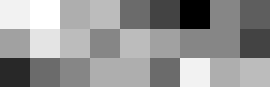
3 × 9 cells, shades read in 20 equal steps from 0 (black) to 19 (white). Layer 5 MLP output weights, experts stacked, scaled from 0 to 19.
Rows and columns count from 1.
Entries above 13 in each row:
3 3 2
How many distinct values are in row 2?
5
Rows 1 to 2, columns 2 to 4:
19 13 14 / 17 14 10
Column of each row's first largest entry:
2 2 7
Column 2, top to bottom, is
19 17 8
